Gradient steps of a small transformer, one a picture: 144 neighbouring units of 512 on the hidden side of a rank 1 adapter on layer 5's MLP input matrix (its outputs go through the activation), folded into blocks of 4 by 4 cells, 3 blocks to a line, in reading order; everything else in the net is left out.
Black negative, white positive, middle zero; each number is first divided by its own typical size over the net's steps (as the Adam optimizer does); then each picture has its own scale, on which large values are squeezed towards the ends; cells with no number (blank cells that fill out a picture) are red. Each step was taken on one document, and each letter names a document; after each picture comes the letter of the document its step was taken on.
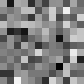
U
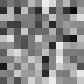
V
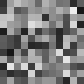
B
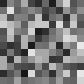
B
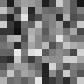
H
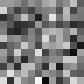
H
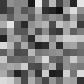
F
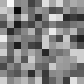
H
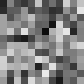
F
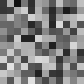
F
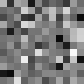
U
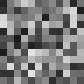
B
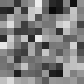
F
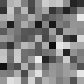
V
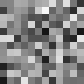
V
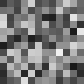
B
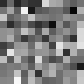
V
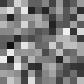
F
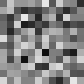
H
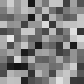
V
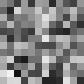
F
